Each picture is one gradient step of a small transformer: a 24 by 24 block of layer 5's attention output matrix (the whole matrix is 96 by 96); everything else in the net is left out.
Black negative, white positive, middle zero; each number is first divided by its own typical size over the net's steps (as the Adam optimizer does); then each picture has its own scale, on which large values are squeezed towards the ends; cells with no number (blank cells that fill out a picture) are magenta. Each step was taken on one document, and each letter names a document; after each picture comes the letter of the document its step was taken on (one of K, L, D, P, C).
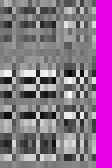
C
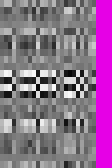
C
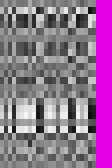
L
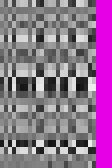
L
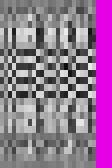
L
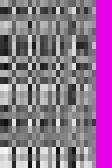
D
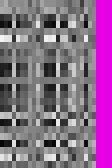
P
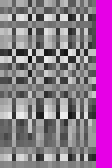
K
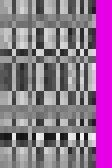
K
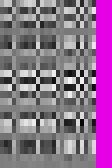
C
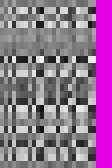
L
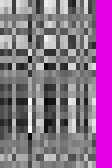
P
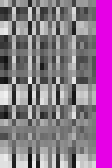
D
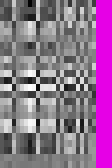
C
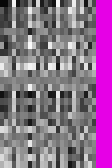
D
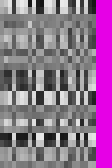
K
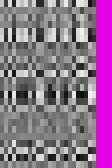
L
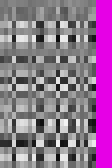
L
